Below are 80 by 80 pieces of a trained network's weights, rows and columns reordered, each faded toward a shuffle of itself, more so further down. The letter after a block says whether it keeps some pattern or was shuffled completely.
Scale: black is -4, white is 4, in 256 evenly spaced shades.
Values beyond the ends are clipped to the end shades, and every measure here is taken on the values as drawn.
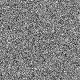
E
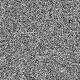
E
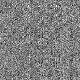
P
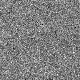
E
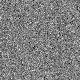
E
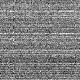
P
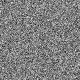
E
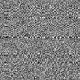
P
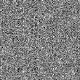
P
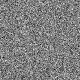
E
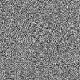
P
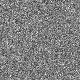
E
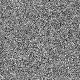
E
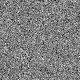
E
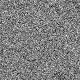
E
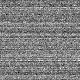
P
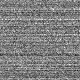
P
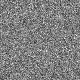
E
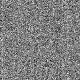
P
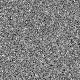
E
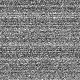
P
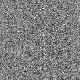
P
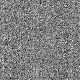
P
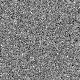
E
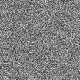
P
